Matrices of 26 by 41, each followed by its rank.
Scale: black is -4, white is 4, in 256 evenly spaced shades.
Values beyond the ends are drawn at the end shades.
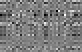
three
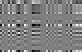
one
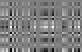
one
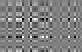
one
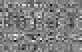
five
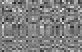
three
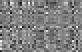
three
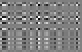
one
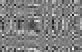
three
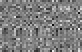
five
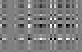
one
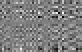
three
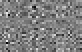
five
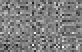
five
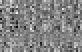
five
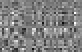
three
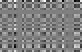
one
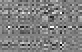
three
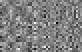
five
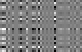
one
